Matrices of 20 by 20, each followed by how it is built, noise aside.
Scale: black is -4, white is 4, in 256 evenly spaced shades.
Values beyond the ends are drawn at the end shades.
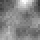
smooth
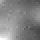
smooth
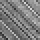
Toeplitz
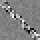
banded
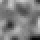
smooth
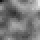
smooth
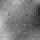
smooth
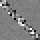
banded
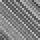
Toeplitz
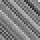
Toeplitz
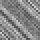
Toeplitz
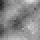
smooth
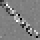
banded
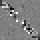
banded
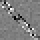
banded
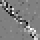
banded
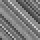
Toeplitz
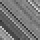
Toeplitz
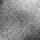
smooth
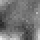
smooth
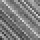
Toeplitz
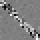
banded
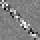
banded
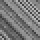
Toeplitz
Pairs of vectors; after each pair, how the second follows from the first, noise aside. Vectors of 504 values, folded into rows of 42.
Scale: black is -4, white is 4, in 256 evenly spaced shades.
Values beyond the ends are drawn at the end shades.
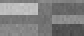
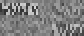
sign-scrambled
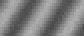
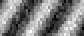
scaled up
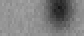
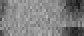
wrapped around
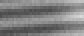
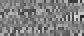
sign-scrambled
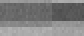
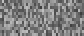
shuffled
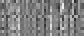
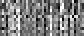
scaled up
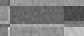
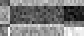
scaled up
